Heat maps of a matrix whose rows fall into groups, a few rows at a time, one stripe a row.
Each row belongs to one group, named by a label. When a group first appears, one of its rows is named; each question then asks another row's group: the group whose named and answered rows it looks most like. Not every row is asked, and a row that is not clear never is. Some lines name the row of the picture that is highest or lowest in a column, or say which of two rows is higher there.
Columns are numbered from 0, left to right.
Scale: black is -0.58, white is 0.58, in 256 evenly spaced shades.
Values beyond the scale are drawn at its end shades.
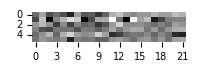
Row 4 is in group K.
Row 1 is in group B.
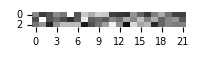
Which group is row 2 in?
B
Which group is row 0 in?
K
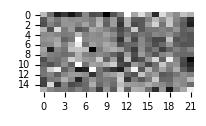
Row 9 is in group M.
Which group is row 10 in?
K
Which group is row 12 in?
B
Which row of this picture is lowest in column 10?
11
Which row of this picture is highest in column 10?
10
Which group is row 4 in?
K
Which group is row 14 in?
B
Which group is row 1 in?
M
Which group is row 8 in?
K
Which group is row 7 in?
B
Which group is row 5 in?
K
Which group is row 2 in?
M
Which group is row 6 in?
K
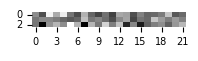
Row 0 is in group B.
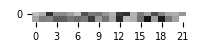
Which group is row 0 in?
B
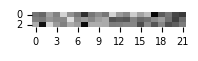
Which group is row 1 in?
K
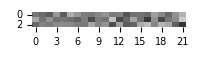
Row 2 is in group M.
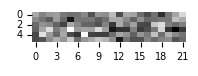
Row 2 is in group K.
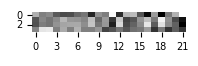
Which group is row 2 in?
M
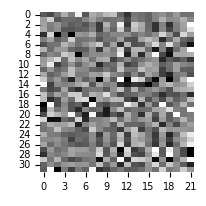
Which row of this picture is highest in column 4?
20
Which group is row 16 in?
K
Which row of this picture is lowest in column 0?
18
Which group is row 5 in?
B
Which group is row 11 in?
B
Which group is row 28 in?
M
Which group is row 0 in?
K
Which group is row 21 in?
K
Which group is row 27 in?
M
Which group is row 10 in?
B
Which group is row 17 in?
B
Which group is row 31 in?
B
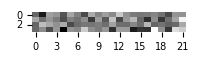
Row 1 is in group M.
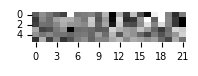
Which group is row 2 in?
M
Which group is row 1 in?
M
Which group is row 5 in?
B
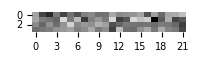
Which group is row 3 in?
M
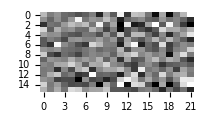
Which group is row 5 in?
M
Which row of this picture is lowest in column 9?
13
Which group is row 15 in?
K
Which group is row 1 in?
K
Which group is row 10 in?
K
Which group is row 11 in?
B
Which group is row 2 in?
M
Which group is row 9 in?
M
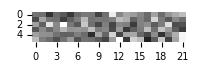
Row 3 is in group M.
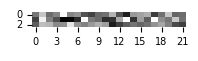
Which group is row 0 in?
B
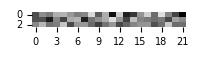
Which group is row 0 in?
M
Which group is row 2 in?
B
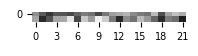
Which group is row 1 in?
K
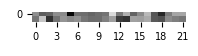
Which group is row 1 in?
B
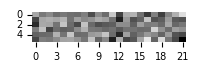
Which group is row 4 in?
K
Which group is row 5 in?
M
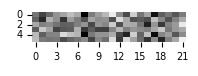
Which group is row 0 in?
B
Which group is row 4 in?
B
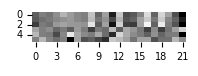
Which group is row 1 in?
M
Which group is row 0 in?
M
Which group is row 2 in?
M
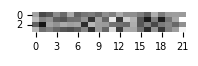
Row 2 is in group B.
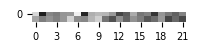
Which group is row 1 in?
K
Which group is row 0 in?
B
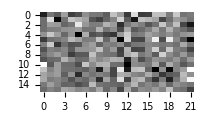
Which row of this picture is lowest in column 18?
11
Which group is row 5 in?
M
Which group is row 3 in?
M
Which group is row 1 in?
B
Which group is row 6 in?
B
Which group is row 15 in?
M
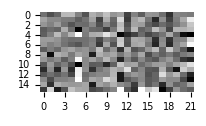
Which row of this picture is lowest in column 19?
11
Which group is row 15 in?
B
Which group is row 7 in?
M
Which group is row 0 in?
K
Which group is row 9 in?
K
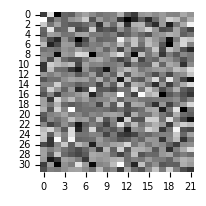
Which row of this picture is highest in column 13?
15
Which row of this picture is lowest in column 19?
26
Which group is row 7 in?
M
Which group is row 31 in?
M
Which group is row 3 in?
B
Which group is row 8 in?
B
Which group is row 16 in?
B
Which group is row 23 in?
B
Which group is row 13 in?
M
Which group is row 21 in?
M
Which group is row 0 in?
B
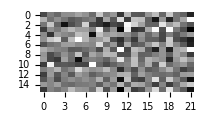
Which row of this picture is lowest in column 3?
2
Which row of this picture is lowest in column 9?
2
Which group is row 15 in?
M
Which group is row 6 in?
M
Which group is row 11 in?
K
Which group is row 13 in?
M
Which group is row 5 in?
K
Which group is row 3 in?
M
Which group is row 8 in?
K
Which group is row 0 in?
M
